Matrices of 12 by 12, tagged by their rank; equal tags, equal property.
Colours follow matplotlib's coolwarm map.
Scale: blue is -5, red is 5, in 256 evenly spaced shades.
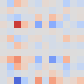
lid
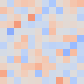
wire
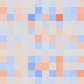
lid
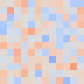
wire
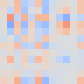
lid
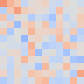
wire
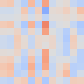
lid
